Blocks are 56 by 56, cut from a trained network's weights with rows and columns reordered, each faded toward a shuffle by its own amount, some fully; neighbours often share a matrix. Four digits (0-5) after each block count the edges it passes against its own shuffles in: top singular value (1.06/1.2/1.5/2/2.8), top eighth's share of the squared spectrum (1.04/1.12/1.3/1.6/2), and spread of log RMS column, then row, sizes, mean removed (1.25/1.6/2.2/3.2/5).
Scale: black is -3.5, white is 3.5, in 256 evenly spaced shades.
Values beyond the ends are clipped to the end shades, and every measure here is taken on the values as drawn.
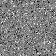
0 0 0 0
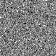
1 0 0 0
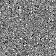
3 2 0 1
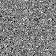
2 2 0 1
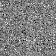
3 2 0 1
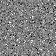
1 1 0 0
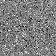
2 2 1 0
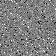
0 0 0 0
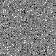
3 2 1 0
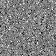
2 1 0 0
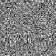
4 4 2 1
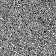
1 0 0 0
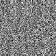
3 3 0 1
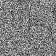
0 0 0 0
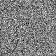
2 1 0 0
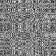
4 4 1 2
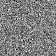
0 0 0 0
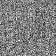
2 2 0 0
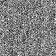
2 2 0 0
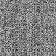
3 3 0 1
